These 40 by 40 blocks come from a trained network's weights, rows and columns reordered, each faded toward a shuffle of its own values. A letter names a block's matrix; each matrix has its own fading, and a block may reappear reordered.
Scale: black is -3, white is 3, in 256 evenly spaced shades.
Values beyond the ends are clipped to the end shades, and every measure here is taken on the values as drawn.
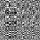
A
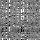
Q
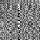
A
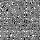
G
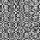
A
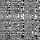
Q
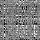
Q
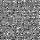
G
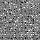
G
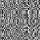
A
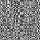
A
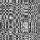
A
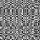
A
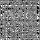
Q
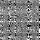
Q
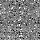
G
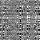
Q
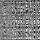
Q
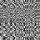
A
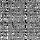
Q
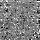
G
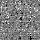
G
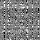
Q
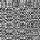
A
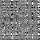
Q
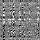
Q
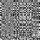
A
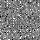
G
